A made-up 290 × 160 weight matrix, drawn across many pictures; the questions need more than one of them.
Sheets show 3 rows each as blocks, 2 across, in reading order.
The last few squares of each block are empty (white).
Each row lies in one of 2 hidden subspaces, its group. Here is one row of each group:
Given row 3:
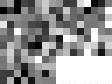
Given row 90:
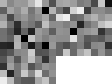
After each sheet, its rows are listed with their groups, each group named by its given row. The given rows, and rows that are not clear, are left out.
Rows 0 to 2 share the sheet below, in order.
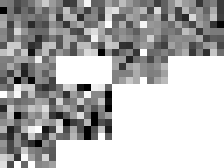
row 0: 3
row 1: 3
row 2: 3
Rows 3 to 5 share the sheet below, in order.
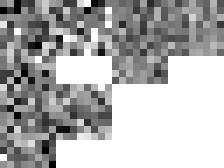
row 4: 90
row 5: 90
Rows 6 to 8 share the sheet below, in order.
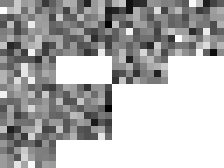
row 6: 3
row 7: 3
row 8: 3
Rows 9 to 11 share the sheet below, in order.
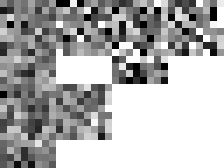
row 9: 90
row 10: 3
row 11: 3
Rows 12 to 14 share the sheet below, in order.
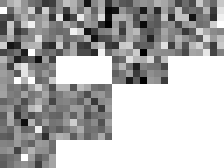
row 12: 3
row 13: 3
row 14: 90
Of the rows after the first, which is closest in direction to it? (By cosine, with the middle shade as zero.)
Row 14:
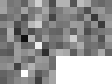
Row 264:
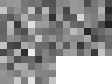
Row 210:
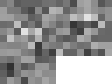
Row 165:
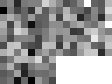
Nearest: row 264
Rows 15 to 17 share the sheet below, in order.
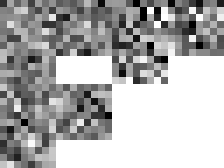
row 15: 90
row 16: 90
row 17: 90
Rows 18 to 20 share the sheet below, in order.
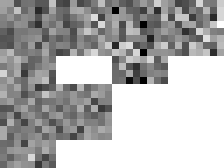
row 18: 90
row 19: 3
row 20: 90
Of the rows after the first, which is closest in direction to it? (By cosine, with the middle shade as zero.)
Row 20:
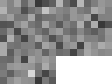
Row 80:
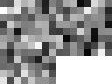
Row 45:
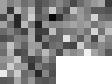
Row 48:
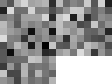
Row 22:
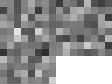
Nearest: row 45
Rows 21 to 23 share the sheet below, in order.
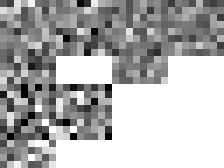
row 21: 3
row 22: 90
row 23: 90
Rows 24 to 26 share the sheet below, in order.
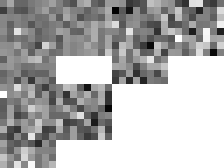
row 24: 3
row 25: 3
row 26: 3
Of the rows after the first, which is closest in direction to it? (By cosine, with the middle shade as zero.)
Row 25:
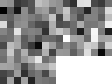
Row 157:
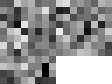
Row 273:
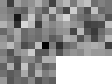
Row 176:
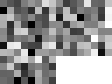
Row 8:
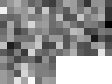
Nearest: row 176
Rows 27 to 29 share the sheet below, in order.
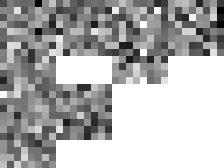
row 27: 90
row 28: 3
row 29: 3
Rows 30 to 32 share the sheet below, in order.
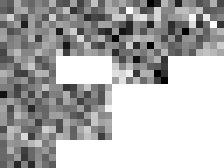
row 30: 90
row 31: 90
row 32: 3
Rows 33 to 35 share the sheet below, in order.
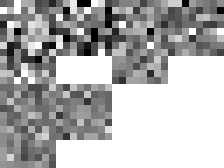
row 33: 3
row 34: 90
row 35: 90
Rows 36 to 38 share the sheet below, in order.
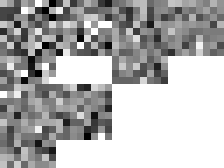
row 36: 90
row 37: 90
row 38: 3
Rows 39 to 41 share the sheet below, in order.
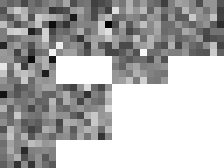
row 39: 90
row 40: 3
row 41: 3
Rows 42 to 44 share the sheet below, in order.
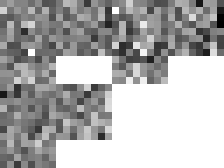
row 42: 3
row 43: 3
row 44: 3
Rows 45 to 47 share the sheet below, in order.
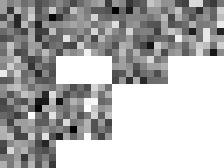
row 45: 90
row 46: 3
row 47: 90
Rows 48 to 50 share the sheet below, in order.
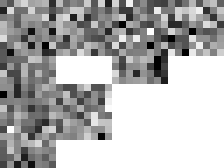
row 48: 90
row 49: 90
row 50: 3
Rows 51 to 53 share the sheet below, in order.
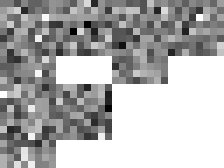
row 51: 90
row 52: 90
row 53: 3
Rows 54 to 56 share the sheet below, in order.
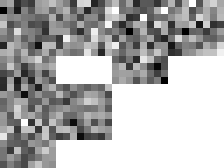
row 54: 3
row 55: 90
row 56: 90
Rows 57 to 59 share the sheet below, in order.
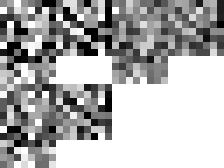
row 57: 3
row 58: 3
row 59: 3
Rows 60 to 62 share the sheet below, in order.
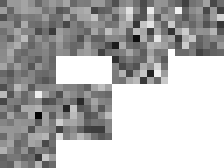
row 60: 90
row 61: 90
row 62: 90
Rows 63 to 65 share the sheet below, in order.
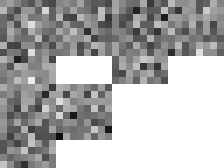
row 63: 3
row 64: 90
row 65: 90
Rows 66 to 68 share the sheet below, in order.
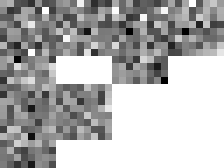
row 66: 3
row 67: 90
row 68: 3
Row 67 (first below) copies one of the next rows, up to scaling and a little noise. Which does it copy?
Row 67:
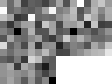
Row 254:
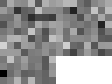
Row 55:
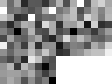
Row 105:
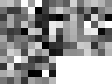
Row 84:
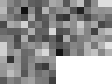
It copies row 55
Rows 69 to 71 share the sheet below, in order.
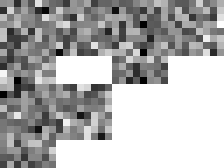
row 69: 90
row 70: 3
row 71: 3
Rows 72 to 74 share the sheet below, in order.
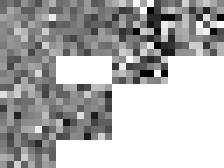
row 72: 90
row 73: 90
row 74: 3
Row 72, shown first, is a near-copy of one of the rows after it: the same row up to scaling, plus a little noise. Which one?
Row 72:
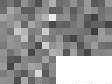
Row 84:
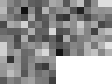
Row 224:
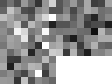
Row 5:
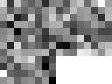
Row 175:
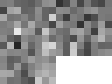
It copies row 224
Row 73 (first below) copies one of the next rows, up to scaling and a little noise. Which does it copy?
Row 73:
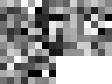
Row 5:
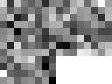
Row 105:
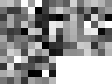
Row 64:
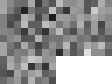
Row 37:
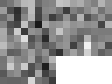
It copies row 105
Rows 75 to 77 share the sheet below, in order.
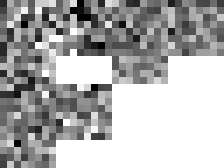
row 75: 90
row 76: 90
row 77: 3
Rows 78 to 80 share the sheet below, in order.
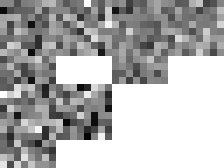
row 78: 3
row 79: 3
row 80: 3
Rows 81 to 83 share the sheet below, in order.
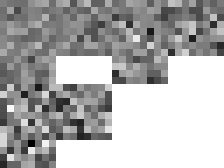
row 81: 90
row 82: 90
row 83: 90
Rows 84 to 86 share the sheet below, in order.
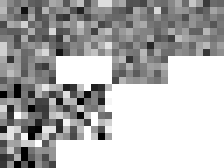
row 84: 90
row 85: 3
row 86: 3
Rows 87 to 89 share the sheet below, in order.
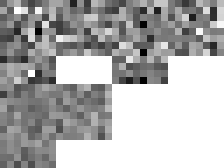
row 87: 90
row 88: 3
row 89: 3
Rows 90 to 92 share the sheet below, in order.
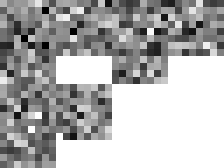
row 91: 90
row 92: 90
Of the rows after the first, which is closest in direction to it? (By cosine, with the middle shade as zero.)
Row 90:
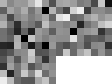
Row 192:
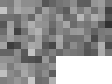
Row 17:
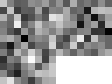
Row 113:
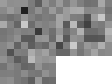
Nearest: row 17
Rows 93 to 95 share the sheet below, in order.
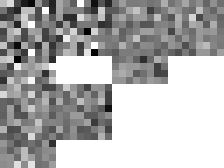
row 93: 3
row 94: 90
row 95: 3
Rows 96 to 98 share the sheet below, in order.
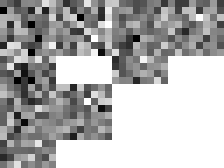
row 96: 3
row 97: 90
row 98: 90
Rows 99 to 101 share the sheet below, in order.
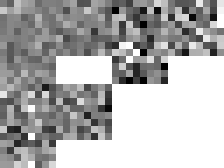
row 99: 3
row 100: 3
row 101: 3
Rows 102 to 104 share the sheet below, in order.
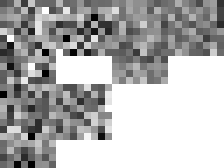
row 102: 90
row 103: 3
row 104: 3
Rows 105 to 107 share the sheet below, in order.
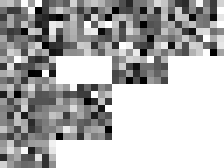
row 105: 90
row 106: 3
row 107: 90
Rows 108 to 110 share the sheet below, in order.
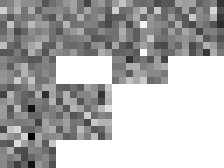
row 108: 3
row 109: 3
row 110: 3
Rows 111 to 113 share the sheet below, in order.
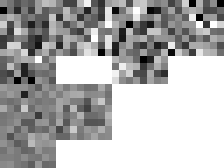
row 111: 3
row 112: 90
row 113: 90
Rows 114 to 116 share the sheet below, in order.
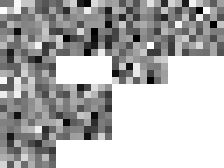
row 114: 3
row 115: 90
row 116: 3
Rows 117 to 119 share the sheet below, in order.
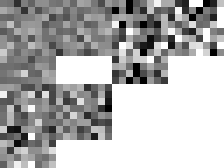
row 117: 90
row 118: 3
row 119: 3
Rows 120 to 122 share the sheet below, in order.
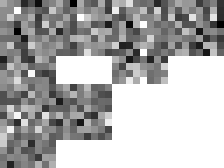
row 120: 90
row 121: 3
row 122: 90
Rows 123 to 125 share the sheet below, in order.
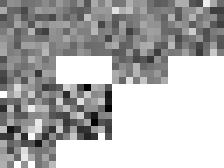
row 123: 90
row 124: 3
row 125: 3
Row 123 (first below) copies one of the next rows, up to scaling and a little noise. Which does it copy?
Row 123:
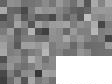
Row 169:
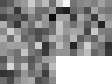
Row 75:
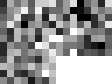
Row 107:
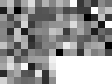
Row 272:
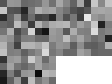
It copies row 272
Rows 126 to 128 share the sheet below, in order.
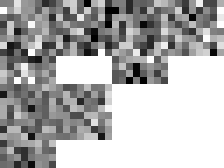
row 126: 3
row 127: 3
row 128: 3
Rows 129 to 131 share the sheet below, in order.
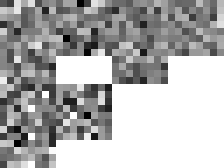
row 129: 3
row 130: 3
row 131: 3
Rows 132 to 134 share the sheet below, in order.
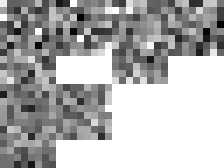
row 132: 90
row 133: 3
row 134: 3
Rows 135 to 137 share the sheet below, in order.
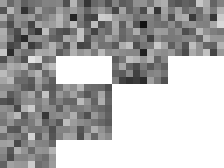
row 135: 90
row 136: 3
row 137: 3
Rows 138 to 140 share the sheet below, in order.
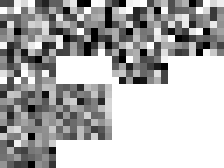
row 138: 3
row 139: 3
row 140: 3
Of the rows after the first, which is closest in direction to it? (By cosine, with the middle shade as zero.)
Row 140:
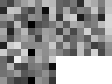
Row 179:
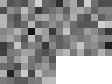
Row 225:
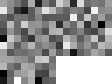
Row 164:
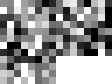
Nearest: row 179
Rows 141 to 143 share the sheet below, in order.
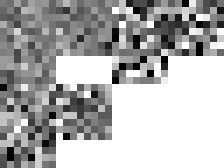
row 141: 90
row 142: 90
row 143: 90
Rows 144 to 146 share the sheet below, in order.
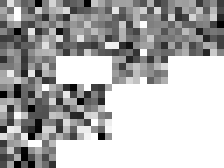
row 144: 90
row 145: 3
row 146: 3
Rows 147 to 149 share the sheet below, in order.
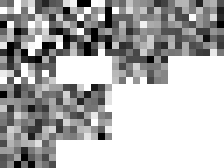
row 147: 3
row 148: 3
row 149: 3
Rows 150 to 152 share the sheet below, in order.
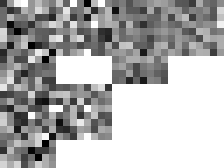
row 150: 90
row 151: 3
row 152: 90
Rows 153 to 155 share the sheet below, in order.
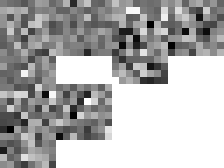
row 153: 90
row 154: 90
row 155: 90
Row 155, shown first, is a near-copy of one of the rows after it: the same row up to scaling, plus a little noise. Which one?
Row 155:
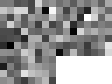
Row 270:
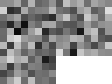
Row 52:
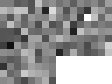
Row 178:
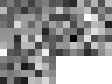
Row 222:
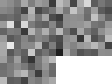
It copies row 52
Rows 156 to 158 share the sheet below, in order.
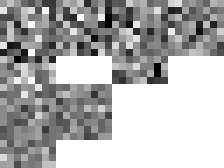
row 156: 3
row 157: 90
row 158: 90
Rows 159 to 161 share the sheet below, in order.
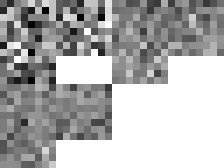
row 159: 3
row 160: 90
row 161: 90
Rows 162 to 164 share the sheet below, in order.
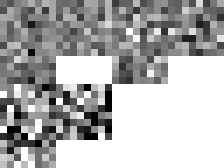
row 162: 3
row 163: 90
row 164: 3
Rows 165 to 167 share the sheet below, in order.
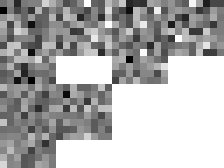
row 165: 3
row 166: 3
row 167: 90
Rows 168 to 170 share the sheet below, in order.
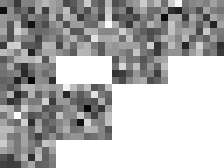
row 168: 3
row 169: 90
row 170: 90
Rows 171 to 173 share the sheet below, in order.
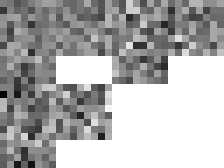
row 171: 3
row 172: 90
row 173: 3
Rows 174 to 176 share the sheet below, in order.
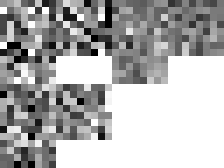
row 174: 3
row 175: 90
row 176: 3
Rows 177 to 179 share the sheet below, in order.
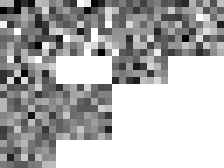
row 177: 3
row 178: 90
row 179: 90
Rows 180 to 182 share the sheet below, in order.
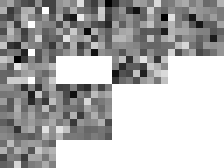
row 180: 3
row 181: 90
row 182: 90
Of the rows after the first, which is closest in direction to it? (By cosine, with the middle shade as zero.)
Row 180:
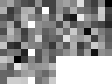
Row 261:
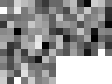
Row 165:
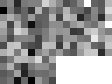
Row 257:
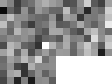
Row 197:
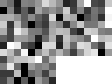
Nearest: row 261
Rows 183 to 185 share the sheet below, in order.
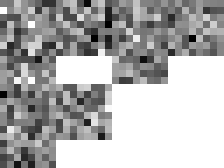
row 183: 3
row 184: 90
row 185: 3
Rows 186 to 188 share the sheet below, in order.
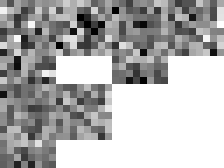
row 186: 90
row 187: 3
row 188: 3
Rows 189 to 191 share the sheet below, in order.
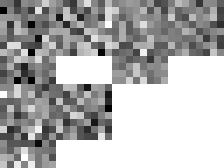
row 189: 3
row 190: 3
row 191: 3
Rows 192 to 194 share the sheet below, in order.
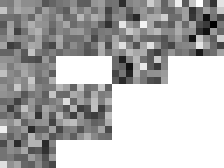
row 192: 3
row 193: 90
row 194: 90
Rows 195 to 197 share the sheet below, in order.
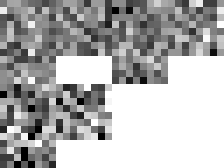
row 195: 3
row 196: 3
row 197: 3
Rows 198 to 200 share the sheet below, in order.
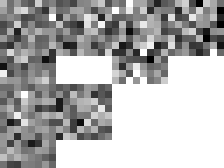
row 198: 90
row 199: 3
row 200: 90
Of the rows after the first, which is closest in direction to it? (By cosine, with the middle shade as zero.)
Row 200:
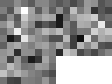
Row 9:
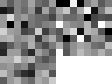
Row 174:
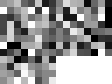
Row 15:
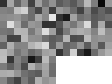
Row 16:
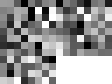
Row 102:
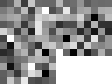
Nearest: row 15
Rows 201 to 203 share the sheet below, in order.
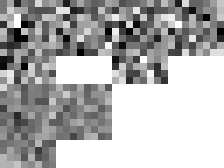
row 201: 90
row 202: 90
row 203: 90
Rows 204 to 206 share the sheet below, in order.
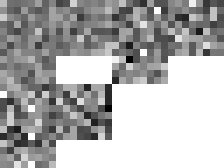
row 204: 90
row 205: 3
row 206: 3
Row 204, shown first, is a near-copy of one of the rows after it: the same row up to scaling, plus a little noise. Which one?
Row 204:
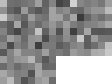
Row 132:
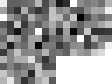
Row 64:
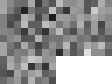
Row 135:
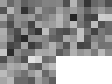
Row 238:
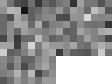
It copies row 132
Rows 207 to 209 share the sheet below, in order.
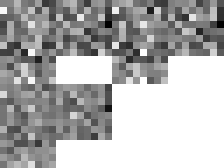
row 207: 3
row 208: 3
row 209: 3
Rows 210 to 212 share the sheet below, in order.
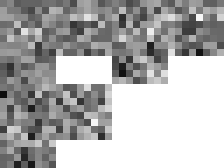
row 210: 90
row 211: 90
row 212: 3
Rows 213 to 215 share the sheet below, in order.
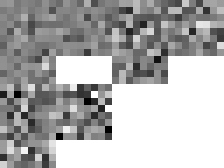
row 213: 90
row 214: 90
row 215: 90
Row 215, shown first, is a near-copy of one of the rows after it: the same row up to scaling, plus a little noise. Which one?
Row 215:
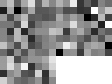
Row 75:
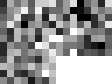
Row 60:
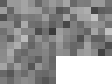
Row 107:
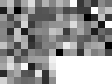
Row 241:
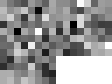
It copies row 107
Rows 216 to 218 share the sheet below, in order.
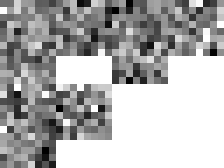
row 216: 3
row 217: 3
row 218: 90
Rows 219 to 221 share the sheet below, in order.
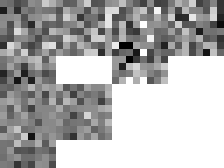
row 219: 3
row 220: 3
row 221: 3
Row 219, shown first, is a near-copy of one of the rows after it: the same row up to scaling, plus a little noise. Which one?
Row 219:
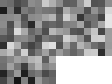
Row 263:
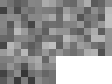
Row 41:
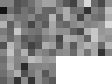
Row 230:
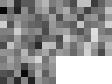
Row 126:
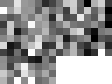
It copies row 263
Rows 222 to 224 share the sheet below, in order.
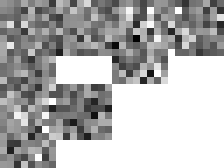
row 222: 90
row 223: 90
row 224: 90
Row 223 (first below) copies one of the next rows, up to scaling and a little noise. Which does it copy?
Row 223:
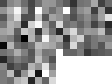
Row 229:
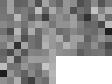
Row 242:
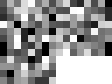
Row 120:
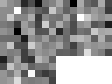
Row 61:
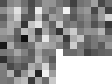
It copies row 61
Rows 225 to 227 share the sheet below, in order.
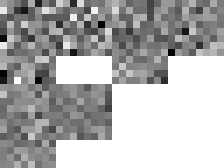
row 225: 90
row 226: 90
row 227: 3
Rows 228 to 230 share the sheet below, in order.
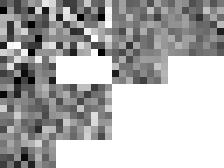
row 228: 3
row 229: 90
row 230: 3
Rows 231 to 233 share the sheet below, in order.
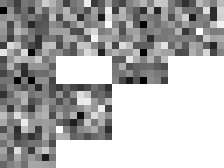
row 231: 3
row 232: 3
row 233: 90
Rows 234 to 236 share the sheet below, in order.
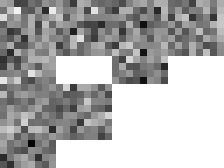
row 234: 90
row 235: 3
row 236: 90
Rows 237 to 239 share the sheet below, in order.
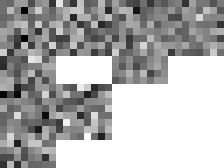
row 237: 90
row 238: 90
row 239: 3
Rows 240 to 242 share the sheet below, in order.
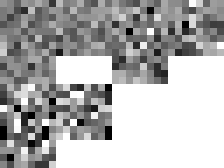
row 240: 90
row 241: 90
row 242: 90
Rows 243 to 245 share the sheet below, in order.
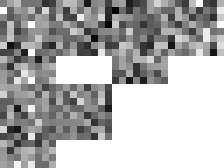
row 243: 3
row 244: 3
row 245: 3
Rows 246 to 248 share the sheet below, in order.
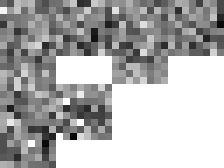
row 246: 3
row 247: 3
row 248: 90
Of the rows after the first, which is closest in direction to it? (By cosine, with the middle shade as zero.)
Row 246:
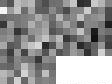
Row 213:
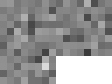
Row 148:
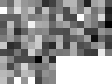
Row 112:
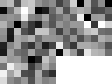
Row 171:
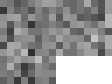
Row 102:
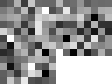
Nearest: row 148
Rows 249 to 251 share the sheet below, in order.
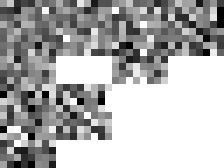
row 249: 3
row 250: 3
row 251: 3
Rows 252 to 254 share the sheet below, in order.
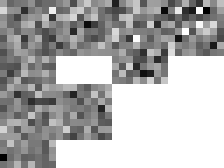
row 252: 90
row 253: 90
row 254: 90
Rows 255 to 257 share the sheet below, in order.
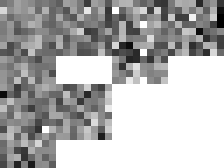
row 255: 3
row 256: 3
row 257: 3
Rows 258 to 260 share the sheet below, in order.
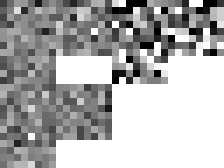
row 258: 90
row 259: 3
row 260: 3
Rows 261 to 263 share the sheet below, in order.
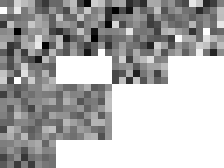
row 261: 3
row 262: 3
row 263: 3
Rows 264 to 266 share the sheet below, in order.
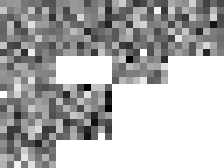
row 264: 3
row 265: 3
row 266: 3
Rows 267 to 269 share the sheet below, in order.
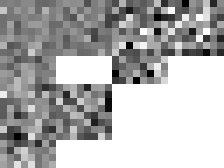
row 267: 3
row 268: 90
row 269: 3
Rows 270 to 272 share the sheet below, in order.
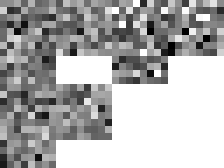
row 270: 90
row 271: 90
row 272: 90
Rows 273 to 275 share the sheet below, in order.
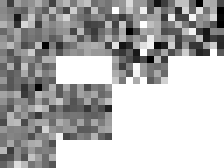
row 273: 90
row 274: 3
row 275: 90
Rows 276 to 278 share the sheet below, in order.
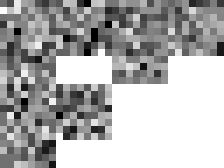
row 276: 3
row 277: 90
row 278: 90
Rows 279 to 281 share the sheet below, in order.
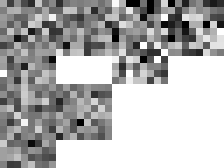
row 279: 90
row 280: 90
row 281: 90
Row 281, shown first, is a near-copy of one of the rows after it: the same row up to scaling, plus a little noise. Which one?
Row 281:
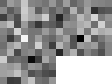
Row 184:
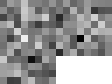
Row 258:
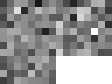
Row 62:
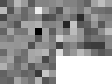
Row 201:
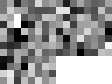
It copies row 184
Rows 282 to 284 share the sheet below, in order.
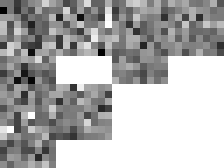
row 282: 3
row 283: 90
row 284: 90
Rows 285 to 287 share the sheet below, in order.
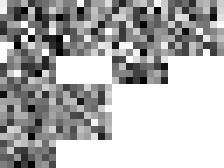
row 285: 90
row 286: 3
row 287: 3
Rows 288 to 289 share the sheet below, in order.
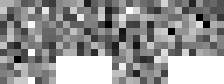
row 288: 3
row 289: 90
